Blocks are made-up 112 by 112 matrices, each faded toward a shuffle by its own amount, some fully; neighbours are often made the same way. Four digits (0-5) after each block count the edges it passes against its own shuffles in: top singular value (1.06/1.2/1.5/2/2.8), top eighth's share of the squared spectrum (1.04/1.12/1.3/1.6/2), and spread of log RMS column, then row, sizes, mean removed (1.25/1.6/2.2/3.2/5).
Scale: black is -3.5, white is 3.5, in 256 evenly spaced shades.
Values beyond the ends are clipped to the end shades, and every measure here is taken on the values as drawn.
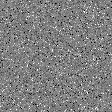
0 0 0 0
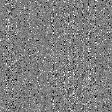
2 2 3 0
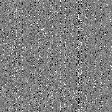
2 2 3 0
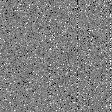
2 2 2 0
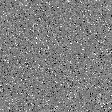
0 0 0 0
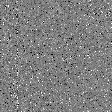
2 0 1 0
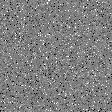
0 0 0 0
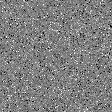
0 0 0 0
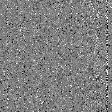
2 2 3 0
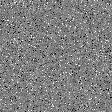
0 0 0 0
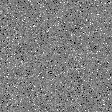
0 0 0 0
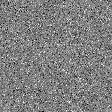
0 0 0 0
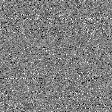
1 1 0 3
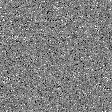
0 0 0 1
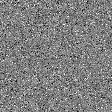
0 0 0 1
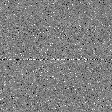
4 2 0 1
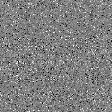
4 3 1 2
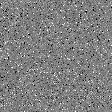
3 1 0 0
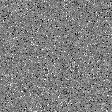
2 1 0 0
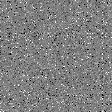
3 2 1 1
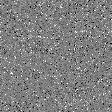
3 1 0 0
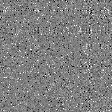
4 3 2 1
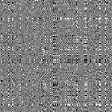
5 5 4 3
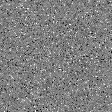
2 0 0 0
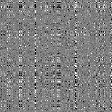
5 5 4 3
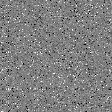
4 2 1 1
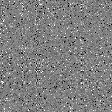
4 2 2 1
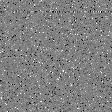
2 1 0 0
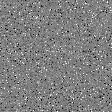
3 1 0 0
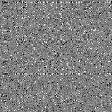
4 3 1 2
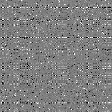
5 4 2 3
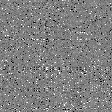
4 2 1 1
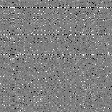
5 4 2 3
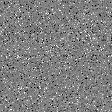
3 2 0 1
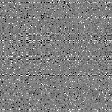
5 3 2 3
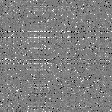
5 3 1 2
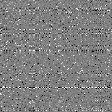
5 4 2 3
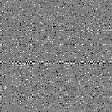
5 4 2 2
